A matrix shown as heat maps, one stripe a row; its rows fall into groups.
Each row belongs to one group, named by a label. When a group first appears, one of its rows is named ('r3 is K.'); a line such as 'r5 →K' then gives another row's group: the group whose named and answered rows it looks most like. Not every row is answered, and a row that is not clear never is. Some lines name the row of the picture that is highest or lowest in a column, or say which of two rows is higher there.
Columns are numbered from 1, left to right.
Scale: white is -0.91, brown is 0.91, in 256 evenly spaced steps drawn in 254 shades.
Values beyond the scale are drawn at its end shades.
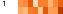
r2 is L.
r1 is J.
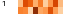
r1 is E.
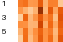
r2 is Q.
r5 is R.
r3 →R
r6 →R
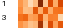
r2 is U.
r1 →Q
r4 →Q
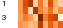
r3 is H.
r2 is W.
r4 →Q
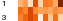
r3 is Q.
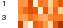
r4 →U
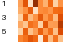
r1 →W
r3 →R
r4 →L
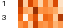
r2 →W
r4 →W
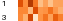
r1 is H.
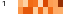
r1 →L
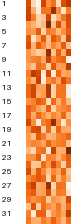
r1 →U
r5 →J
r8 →Q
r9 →H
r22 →L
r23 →J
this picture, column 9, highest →22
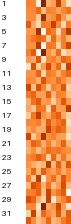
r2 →J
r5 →J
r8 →W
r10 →R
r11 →J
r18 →H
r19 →H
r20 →W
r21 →E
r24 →Q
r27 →E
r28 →H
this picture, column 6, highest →4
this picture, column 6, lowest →29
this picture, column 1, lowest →10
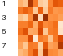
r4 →H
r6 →J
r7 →L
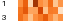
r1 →W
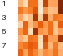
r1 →L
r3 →U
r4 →R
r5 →W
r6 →L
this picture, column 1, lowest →4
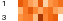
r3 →H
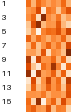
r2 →J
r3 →W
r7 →R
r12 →R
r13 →R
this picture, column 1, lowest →12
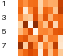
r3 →U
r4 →W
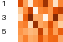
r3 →E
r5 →Q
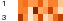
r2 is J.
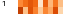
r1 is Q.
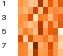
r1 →Q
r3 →J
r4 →Q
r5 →H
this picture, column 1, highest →6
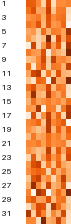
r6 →Q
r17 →R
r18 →H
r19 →Q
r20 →R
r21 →H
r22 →Q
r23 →R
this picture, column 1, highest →31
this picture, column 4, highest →32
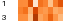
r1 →J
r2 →W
